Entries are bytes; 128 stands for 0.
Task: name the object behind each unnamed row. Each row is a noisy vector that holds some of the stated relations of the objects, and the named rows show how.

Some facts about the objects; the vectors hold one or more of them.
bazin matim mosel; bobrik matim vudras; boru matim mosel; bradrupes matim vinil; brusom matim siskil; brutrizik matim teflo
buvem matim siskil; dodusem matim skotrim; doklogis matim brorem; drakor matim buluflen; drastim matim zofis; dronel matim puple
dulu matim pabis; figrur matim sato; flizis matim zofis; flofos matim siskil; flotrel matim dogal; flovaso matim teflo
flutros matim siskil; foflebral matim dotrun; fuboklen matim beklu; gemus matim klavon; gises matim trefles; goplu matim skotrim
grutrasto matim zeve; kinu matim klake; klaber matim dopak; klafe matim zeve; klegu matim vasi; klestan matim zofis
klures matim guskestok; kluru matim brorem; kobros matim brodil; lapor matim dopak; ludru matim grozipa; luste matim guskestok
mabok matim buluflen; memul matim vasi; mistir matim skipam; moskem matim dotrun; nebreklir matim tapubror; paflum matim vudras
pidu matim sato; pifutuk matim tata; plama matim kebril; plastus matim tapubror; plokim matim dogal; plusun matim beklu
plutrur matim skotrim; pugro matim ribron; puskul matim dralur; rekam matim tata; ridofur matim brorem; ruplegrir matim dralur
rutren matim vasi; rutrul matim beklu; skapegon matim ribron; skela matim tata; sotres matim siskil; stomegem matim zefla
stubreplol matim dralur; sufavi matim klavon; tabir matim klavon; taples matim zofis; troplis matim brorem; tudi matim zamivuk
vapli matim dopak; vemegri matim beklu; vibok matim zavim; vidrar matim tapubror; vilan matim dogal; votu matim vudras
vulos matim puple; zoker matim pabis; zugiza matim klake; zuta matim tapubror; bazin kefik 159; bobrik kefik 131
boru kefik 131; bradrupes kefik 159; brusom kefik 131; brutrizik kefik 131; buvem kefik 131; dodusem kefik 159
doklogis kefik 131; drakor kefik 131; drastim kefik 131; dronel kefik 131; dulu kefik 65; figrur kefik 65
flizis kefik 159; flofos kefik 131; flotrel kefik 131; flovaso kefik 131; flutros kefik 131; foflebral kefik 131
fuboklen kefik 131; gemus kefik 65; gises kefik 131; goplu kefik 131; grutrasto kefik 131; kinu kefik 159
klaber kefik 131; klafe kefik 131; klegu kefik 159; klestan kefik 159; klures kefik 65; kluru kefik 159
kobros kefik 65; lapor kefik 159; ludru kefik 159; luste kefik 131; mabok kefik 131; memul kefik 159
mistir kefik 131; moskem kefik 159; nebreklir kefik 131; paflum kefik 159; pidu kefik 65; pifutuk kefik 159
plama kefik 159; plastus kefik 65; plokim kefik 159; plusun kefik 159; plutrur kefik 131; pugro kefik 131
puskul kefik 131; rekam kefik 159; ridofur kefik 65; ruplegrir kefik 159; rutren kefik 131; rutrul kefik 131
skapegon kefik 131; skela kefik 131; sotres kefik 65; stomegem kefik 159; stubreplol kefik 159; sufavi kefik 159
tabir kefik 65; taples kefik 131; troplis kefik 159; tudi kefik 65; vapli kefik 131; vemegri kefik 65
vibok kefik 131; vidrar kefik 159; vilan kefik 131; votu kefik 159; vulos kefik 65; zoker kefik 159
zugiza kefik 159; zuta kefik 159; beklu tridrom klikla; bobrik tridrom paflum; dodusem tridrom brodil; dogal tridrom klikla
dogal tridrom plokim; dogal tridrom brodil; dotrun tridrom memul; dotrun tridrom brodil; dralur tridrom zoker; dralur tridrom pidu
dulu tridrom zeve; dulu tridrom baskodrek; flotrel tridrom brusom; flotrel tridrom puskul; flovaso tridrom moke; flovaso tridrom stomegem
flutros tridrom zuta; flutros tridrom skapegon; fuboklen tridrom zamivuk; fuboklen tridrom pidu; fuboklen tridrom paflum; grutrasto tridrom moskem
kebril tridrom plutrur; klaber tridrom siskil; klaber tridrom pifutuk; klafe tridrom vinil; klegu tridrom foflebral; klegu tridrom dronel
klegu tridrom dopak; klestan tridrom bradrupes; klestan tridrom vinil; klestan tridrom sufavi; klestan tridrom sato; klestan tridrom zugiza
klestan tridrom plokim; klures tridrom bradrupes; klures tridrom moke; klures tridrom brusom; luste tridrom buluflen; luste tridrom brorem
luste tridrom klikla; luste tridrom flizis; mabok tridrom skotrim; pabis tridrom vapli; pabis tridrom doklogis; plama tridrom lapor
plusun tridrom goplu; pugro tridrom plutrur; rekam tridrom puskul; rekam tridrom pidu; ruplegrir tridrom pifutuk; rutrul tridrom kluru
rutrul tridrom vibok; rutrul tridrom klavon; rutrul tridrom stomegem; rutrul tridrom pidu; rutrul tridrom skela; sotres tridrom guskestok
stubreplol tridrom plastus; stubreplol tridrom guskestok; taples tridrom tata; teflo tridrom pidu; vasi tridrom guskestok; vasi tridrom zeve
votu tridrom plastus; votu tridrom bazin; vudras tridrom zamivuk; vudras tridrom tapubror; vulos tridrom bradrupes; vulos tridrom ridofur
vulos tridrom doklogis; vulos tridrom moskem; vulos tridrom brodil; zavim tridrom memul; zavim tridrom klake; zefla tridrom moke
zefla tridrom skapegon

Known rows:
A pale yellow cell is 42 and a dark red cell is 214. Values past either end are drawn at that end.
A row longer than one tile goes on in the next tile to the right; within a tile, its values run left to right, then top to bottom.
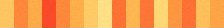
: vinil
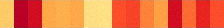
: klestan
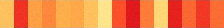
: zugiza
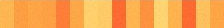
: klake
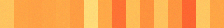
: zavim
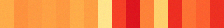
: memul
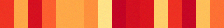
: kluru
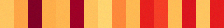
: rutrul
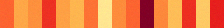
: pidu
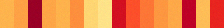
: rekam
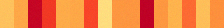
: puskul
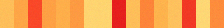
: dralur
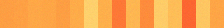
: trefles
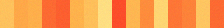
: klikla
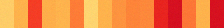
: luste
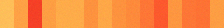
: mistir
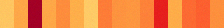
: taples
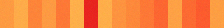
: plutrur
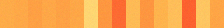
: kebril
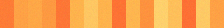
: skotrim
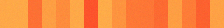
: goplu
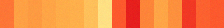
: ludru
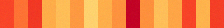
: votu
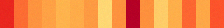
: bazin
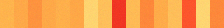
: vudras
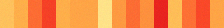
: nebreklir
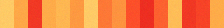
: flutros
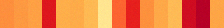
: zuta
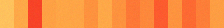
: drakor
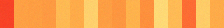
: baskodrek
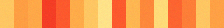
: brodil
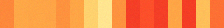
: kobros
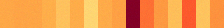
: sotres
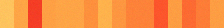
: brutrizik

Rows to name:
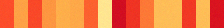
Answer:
paflum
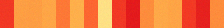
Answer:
pifutuk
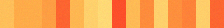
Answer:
buluflen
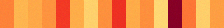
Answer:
brorem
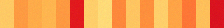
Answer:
beklu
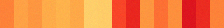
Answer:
ruplegrir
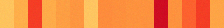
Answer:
klaber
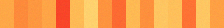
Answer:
zofis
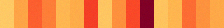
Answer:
brusom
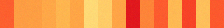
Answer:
dulu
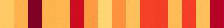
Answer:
fuboklen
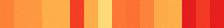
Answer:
plusun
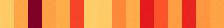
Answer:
flovaso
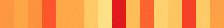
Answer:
klavon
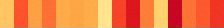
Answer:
plokim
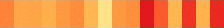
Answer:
vemegri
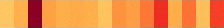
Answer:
bobrik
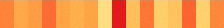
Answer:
zamivuk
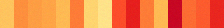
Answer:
dodusem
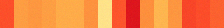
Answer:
lapor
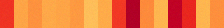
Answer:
troplis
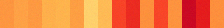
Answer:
klegu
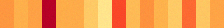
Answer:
tapubror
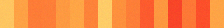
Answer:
vapli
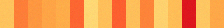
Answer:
zefla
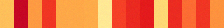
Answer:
bradrupes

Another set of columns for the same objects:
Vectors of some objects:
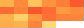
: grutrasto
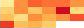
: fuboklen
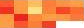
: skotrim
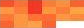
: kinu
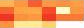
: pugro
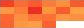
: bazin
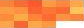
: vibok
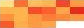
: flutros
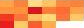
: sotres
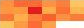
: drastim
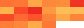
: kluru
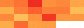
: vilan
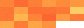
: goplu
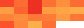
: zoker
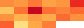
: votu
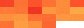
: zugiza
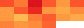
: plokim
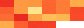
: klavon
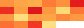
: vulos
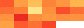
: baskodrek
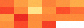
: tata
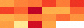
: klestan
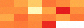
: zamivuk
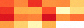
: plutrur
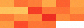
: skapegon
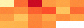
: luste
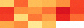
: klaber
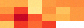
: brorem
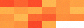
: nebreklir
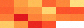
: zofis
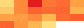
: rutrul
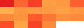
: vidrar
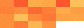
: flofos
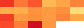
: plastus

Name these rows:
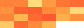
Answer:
doklogis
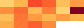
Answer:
dogal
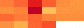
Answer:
flizis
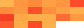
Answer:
dulu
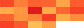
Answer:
memul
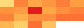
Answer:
taples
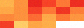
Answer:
plusun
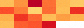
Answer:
klikla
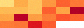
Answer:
zefla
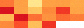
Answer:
dopak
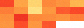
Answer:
klake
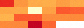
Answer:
tapubror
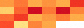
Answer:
stubreplol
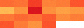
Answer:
stomegem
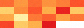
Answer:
paflum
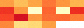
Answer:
kebril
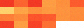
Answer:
zuta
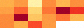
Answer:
vasi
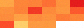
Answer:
plama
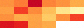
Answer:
pidu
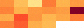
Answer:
dotrun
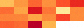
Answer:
klures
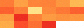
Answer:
buluflen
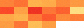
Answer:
vapli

